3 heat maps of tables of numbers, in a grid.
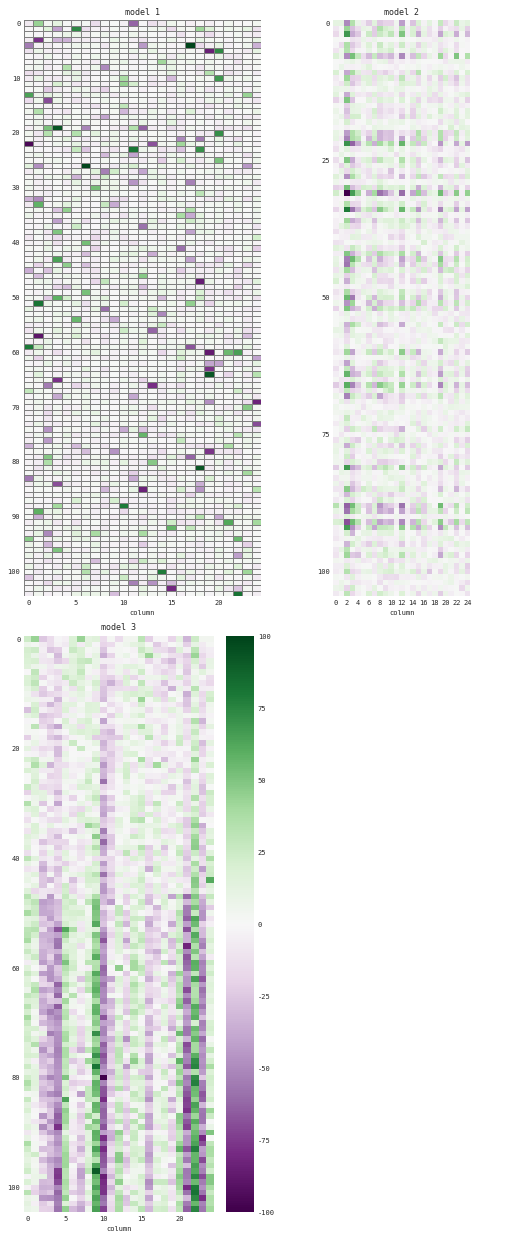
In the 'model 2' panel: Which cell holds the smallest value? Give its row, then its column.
31, 2
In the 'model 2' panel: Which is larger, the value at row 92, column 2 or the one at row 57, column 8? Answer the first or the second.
the first
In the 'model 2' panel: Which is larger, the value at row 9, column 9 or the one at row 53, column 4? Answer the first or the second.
the second
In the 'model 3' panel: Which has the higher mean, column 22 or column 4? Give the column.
22
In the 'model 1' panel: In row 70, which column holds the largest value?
23
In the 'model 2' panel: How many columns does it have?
25
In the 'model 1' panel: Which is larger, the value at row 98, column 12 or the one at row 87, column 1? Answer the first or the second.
the first
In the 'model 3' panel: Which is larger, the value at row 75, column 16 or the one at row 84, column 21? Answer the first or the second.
the first
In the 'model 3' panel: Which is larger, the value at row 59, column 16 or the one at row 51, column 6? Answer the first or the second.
the second
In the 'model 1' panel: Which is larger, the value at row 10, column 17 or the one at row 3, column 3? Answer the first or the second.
the first
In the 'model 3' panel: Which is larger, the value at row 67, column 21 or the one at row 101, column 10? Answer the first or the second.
the first
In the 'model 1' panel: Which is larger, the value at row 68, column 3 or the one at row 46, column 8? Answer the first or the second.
the second
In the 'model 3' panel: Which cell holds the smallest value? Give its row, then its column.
80, 10
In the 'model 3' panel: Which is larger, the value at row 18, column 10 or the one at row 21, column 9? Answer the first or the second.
the second
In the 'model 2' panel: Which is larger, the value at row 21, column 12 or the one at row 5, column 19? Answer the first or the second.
the second
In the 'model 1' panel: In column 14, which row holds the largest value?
100
